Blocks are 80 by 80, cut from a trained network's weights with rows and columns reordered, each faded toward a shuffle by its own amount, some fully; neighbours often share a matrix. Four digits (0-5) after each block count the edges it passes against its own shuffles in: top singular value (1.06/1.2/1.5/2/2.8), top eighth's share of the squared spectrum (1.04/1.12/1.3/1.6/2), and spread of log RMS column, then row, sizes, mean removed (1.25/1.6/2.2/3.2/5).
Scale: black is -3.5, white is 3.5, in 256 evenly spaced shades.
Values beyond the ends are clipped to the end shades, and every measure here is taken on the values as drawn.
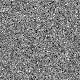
1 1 0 0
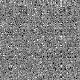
3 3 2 1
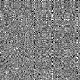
4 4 2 2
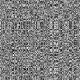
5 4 3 2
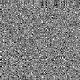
4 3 2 2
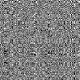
4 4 3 2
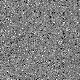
2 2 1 1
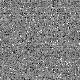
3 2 1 0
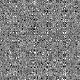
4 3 2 1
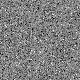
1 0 0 0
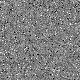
0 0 0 0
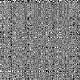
4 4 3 3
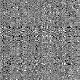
3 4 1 2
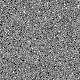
0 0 0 0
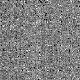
3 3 1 2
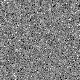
1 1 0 0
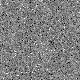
1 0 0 0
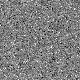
1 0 0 0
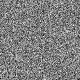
1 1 0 0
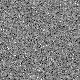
0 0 0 0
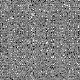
3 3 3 1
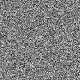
3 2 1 0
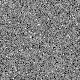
1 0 0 0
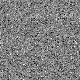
3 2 0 0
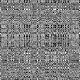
5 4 3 3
